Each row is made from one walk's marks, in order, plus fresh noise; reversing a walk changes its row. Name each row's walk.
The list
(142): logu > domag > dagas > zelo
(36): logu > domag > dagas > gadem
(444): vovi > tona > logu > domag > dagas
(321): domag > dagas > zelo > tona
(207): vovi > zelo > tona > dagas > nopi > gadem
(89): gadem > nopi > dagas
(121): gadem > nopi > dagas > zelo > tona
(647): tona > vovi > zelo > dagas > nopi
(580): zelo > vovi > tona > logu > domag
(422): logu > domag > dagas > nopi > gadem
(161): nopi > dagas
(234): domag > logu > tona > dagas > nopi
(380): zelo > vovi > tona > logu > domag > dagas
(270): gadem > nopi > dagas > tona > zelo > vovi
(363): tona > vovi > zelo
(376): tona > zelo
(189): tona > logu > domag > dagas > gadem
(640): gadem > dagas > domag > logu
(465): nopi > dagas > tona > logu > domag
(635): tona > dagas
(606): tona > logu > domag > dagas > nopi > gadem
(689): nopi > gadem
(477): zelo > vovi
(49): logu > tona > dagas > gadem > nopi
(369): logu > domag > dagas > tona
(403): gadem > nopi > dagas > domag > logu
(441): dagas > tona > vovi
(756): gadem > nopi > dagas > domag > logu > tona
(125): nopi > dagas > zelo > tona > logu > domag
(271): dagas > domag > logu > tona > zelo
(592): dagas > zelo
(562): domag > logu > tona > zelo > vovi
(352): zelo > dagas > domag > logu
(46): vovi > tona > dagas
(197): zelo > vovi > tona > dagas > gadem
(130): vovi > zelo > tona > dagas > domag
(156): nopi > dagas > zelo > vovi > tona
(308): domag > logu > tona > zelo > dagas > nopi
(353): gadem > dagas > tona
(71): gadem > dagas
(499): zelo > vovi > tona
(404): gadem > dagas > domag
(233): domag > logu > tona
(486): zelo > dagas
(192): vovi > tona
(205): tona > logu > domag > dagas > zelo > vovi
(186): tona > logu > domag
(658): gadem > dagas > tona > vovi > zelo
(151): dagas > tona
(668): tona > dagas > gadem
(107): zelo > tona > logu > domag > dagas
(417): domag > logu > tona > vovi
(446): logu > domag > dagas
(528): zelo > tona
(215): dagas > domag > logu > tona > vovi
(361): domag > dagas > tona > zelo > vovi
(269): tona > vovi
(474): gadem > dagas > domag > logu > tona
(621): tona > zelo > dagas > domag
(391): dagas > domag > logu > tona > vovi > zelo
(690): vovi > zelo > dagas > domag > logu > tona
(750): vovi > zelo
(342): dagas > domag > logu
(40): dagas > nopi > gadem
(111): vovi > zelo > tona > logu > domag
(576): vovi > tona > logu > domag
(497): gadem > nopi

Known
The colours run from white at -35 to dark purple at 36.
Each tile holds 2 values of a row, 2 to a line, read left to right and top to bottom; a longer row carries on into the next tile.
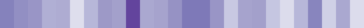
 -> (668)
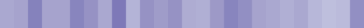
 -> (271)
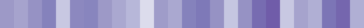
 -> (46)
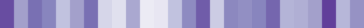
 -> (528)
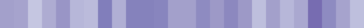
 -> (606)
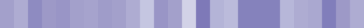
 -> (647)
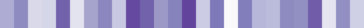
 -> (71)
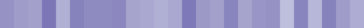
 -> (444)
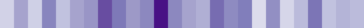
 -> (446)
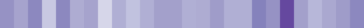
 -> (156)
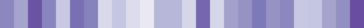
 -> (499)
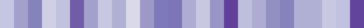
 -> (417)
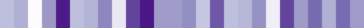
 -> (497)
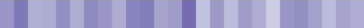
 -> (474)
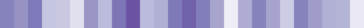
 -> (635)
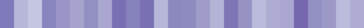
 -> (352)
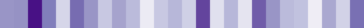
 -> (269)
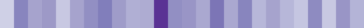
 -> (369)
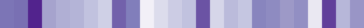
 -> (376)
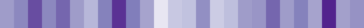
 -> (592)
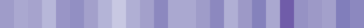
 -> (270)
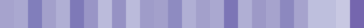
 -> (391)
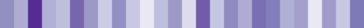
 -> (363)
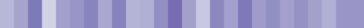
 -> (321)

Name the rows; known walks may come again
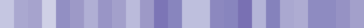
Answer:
(308)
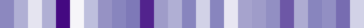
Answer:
(161)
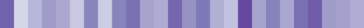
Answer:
(486)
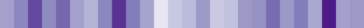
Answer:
(592)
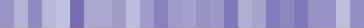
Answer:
(205)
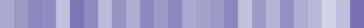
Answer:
(215)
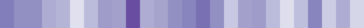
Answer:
(668)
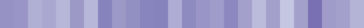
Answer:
(189)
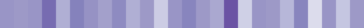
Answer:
(576)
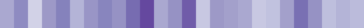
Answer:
(640)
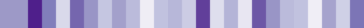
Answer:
(269)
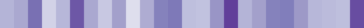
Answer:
(562)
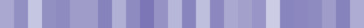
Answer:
(756)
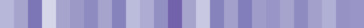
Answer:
(321)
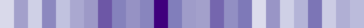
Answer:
(446)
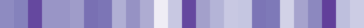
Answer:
(151)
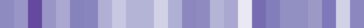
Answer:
(441)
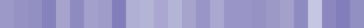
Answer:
(690)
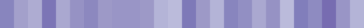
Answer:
(107)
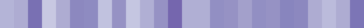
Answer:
(361)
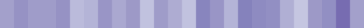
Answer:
(207)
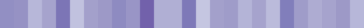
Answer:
(465)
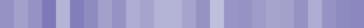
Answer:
(380)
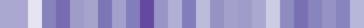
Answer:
(403)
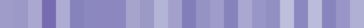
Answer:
(444)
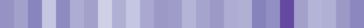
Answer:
(156)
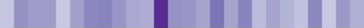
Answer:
(369)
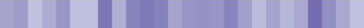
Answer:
(606)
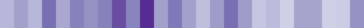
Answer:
(342)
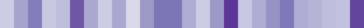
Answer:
(417)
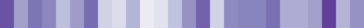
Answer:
(528)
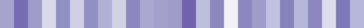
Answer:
(353)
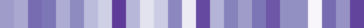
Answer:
(750)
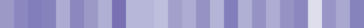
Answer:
(111)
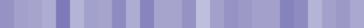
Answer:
(125)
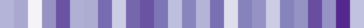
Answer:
(89)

